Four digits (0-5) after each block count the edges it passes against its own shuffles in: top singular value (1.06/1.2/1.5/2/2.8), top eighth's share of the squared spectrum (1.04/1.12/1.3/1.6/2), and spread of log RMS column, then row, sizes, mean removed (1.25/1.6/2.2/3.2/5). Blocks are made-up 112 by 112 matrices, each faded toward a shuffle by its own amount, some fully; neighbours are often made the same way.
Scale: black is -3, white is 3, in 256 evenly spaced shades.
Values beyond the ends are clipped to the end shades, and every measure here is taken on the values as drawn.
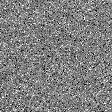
0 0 0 0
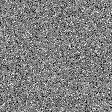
0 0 0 0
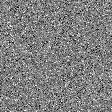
0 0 0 0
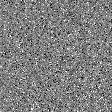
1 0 0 0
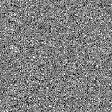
4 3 2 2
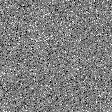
1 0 0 0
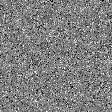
2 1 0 0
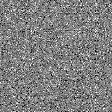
4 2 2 1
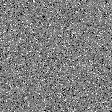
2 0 0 0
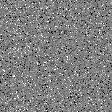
3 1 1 0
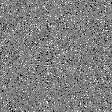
3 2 1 0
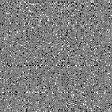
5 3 2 2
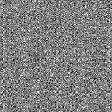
4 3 2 2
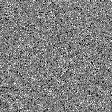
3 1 0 0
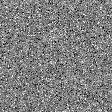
1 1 0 0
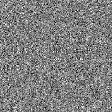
4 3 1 1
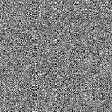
4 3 2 2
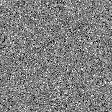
1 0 0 0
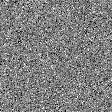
1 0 0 0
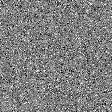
2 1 0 0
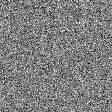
2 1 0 0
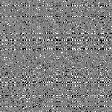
5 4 3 4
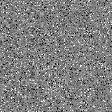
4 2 1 1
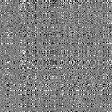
5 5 3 4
